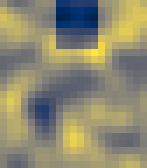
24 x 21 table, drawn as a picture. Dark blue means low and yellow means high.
Odd patch: lower, in the top middle. Calmest part: middle right. Ninth with the lowest average: top middle. Grain: blotchy.
